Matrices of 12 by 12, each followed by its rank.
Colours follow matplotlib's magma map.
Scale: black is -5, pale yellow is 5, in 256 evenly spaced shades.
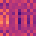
two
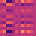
one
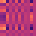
one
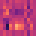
two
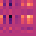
one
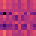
two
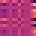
one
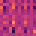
two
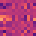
two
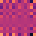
one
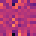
two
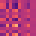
one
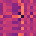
two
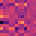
two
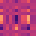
one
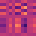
one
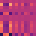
one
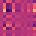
one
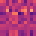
two
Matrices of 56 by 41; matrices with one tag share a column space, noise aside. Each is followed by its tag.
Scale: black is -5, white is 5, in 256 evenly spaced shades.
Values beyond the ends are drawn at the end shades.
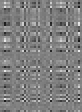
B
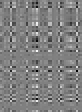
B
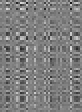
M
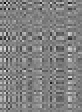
M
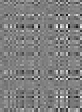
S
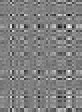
S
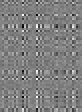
S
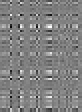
S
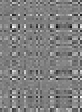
S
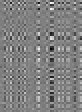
M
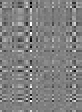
B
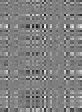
S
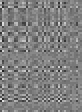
B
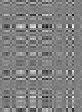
S
